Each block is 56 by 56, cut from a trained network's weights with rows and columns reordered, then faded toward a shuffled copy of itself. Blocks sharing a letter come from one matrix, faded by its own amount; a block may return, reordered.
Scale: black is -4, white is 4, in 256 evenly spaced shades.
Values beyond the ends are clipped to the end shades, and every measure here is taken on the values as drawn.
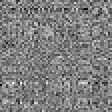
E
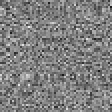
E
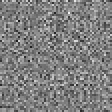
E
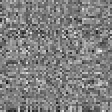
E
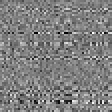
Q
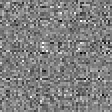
Q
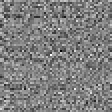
E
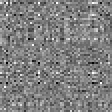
Q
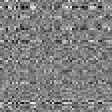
Q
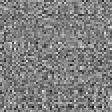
E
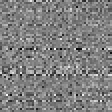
Q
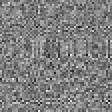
E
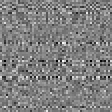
Q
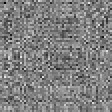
E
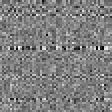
Q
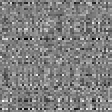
Q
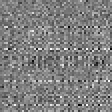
Q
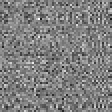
E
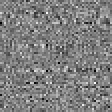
Q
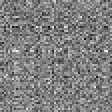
E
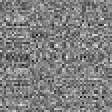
E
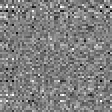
Q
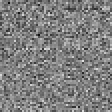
E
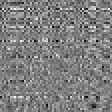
Q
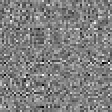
Q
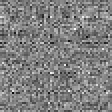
E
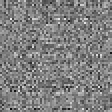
E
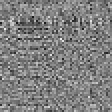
E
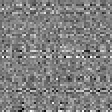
Q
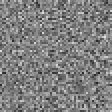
E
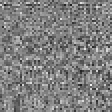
E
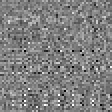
Q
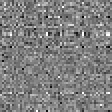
Q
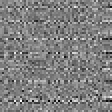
Q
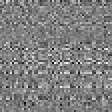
Q
